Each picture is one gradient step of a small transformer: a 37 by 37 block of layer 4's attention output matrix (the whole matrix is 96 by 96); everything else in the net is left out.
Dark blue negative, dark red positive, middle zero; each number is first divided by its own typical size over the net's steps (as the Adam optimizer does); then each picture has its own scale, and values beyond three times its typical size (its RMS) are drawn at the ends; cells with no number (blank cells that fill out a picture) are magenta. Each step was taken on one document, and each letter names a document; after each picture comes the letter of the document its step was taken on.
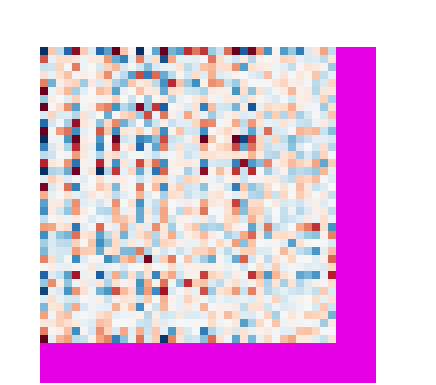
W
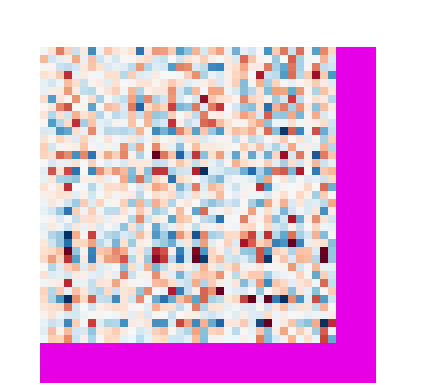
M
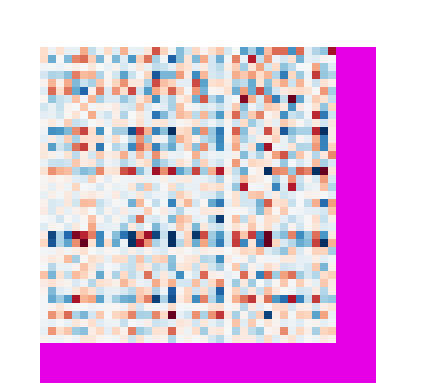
M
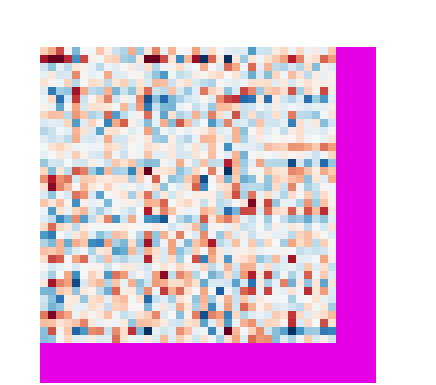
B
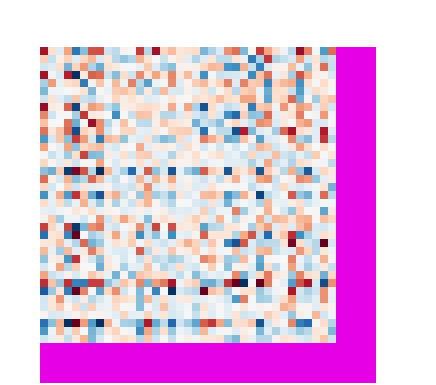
W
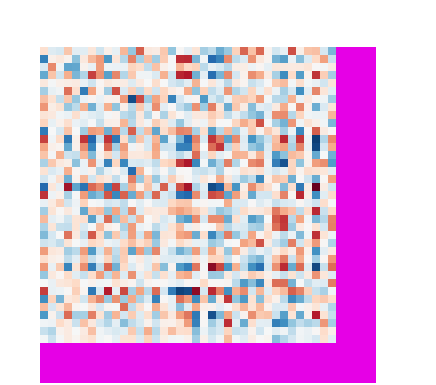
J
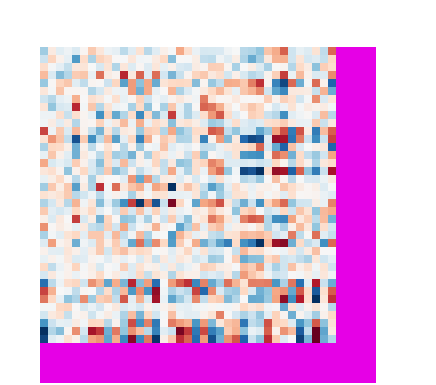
J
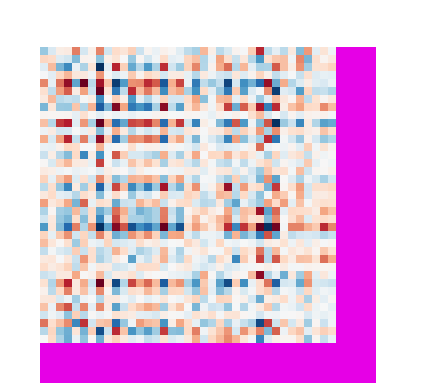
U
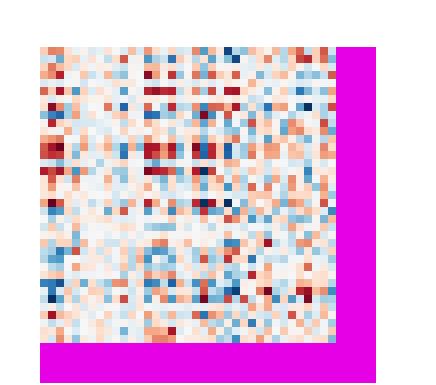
B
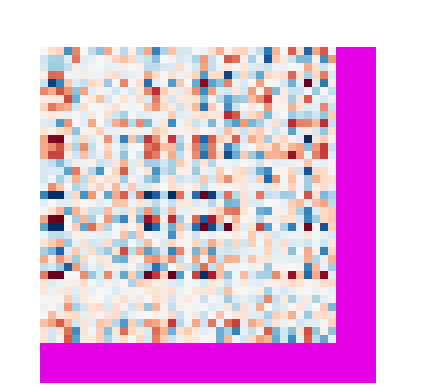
B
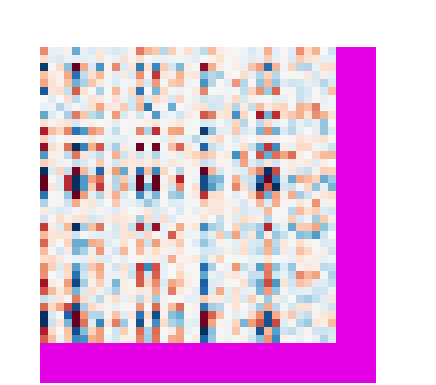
W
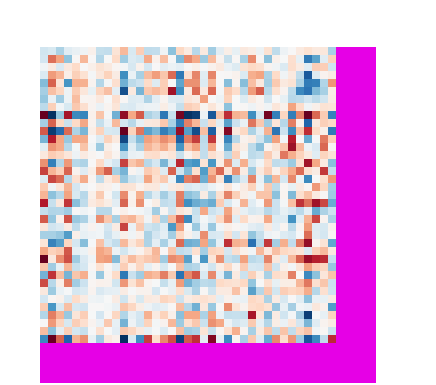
B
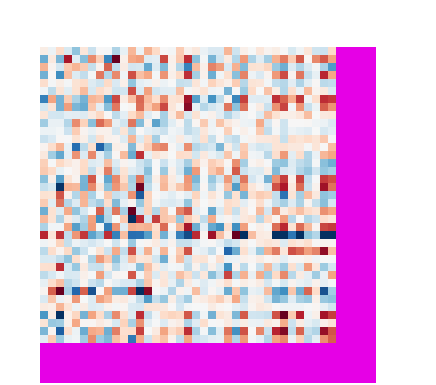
U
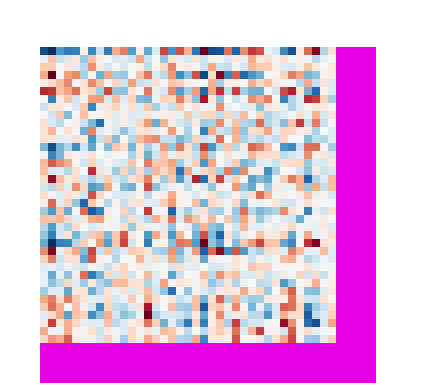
B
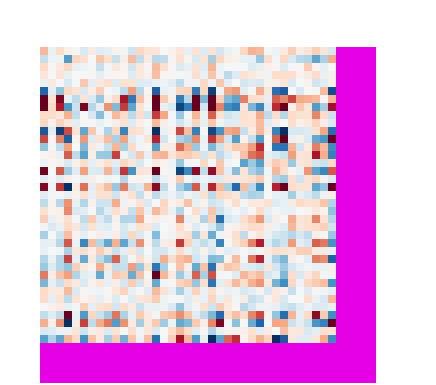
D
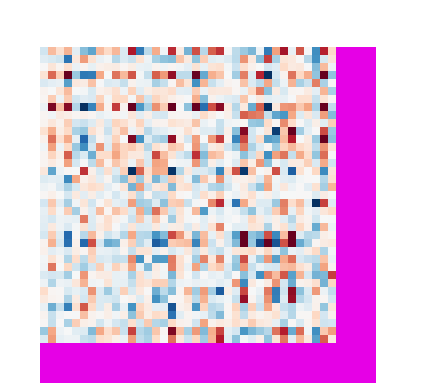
M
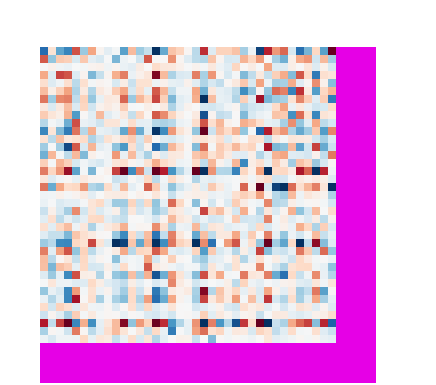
M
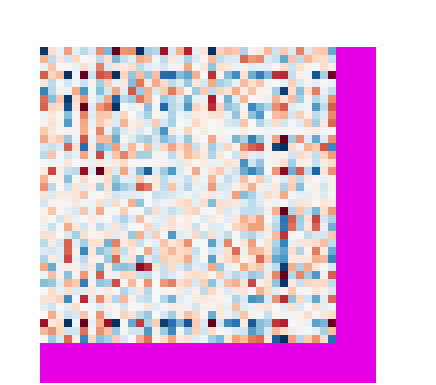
D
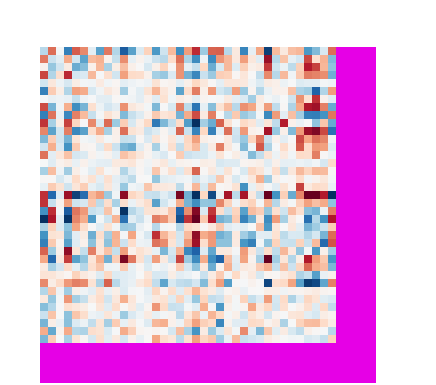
B
